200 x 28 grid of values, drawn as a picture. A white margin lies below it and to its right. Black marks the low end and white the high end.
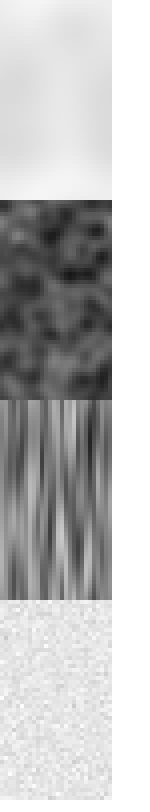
It is made of 4 by 1 panels. Panel 1,1: very high, smooth, faint in contrast. Panel 2,1: low, blotchy. Panel 3,1: middling, streaked downward, strong in contrast. Panel 4,1: very high, fine-grained, faint in contrast.
